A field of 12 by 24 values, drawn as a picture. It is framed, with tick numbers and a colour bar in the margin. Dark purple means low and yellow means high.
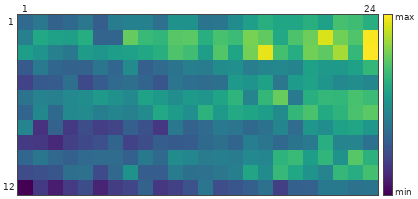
Ninth with the lowest average: bottom left. Slope: up to the top right. Ninth with the highest average: top right. Stripes: horizontal, repeating 3 times.
